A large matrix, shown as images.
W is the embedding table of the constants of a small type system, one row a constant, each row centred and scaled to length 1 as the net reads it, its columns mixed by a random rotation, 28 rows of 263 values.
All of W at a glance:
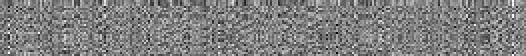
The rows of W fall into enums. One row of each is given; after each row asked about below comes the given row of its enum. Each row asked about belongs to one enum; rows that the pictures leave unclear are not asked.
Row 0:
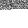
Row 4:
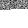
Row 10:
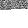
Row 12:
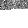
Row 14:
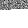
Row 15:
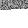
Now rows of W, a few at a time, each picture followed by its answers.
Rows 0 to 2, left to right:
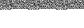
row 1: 0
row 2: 0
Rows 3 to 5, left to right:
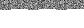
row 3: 14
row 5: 14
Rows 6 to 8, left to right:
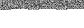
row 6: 15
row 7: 0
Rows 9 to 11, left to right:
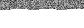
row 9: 4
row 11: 15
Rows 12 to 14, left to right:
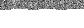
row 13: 4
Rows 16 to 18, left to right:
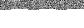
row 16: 12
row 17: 10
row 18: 14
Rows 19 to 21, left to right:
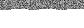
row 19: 10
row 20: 15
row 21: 14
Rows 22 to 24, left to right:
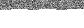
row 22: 0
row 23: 12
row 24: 10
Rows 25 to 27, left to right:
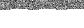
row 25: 4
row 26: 12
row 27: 0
